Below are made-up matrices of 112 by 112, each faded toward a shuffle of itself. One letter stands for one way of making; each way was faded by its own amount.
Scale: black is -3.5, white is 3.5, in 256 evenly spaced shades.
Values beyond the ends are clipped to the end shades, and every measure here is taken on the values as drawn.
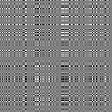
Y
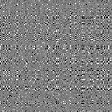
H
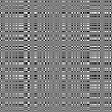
Y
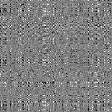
H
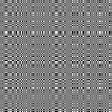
Y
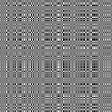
Y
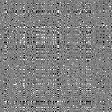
H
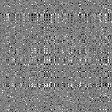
H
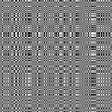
Y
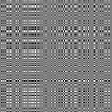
Y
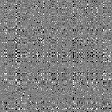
H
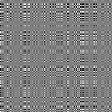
Y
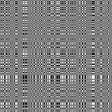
Y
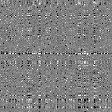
H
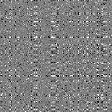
H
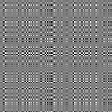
Y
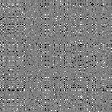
H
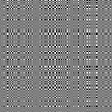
Y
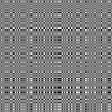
Y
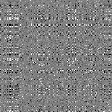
H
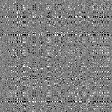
H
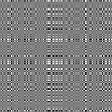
Y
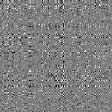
H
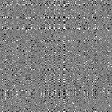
H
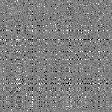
H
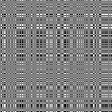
Y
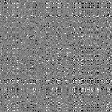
H
